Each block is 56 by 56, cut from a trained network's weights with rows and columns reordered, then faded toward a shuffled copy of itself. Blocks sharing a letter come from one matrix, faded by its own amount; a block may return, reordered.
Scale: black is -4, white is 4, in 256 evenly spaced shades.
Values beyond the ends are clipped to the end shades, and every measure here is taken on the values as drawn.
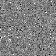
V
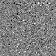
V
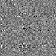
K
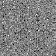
V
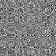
K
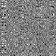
K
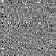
K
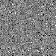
V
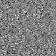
V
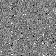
V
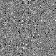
V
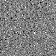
V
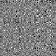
K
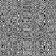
K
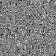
V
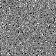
V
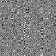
K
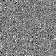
V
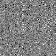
V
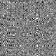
K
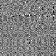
K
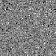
V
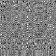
K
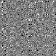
K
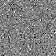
V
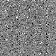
V
